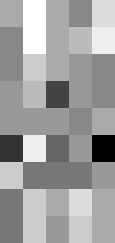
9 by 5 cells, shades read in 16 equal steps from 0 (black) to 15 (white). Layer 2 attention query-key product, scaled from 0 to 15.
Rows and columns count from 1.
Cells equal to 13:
2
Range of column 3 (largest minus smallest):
6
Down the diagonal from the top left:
10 15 10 9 10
